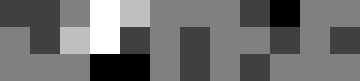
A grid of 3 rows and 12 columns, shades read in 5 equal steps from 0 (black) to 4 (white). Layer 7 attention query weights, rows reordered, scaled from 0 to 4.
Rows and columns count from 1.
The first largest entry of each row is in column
4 4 1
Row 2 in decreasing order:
4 3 2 2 2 2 2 1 1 1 1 1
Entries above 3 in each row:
1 1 0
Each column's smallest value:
1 1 2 0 0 2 1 2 1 0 2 1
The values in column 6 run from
2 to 2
